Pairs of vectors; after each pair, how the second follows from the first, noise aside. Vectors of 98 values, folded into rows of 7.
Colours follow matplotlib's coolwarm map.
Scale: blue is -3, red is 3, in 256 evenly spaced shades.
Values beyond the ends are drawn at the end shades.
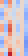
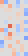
partly zeroed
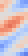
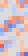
sign-scrambled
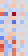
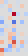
partly zeroed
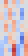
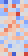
shuffled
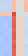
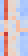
wrapped around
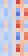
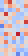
shuffled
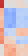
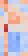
wrapped around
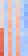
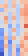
negated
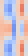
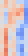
wrapped around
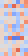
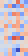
negated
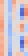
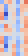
reversed
